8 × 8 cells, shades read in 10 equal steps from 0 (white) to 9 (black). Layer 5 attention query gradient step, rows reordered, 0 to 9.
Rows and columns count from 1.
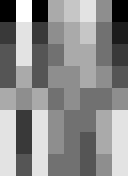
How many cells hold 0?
1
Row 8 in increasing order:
1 1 1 4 5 5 6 6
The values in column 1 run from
1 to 9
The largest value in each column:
9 7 9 5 5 6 5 9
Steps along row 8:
up down up same up down down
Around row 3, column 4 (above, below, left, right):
4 4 6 3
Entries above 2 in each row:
5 6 7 8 8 5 5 5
